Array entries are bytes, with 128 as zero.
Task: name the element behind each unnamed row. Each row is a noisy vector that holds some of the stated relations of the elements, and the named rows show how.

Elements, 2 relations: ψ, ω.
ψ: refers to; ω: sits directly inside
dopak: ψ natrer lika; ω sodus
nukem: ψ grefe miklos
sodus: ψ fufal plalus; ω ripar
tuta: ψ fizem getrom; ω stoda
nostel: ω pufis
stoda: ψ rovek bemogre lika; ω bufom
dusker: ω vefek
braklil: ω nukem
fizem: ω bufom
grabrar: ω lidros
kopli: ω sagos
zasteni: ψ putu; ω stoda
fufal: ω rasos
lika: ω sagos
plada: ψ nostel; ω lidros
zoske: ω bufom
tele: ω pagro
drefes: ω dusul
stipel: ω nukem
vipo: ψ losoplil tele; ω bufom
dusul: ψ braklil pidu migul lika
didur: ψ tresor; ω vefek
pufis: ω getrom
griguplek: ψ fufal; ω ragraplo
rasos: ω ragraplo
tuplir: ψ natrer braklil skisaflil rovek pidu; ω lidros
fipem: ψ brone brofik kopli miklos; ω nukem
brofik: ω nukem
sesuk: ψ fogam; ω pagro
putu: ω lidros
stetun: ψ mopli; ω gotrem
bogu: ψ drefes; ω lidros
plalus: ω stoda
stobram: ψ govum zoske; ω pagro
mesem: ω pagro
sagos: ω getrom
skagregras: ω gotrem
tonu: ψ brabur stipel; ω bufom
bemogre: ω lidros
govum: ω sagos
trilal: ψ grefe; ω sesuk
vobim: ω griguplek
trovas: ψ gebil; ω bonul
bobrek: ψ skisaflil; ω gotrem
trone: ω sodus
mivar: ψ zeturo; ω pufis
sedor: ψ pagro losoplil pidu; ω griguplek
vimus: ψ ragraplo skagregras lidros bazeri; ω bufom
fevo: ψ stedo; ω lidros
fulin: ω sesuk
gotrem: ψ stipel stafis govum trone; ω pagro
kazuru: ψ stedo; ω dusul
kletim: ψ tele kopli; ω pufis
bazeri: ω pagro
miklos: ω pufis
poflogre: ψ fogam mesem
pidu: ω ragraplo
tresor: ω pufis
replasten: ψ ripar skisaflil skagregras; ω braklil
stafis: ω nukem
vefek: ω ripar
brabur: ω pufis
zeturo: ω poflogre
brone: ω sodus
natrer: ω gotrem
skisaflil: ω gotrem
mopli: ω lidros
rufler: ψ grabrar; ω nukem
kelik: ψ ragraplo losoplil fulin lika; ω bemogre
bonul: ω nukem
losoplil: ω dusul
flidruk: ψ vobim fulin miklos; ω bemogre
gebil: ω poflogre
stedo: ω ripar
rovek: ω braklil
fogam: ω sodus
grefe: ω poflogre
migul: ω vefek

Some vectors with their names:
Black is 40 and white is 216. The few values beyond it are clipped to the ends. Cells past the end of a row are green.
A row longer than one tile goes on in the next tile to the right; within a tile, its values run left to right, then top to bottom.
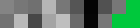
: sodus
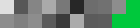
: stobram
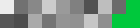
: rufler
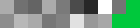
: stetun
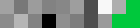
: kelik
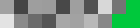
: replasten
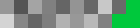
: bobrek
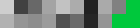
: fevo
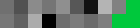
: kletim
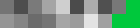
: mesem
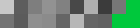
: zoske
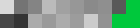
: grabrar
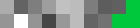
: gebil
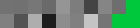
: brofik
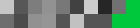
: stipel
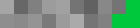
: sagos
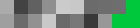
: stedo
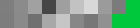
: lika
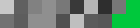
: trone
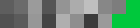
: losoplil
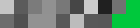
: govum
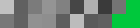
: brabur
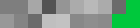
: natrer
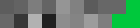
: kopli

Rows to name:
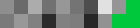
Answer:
sedor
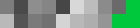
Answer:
skagregras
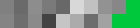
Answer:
ragraplo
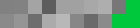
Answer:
migul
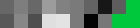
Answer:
fufal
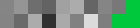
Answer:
miklos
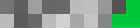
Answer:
skisaflil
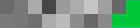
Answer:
pidu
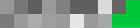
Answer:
mopli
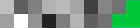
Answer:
trovas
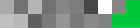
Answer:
tuplir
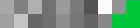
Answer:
dusul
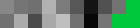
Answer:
griguplek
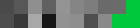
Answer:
tele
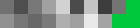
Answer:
fogam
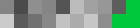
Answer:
ripar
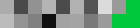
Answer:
vimus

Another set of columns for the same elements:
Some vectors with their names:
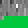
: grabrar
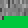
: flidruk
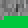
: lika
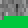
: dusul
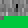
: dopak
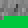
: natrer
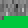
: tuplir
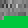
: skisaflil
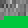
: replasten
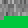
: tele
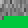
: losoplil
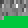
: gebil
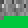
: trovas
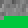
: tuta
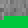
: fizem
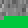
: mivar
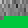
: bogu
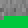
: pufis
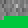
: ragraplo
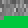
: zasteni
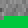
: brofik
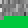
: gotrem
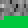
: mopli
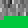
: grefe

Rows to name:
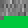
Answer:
bobrek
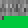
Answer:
kelik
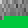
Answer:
drefes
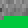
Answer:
vobim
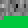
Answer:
stetun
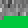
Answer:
trilal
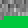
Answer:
kletim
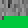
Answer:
nukem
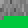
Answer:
pagro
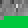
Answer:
rufler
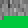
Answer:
fipem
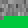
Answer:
kopli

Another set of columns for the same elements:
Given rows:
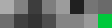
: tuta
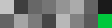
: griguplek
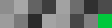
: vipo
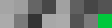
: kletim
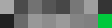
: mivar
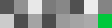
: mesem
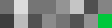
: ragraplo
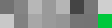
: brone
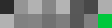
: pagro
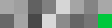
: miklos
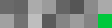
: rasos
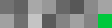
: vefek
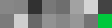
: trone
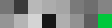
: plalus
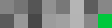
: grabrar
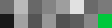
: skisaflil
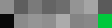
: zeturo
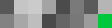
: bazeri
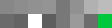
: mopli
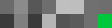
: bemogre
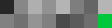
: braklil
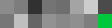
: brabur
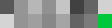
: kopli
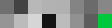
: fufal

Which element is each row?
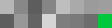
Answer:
grefe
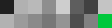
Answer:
losoplil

